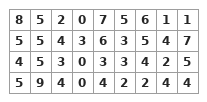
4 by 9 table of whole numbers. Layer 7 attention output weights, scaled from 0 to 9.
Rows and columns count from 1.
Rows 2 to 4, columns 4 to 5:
3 6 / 0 3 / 0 4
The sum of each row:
35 42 29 34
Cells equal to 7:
2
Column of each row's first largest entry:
1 9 2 2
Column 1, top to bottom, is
8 5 4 5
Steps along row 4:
up down down up down same up same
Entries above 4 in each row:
5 5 2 2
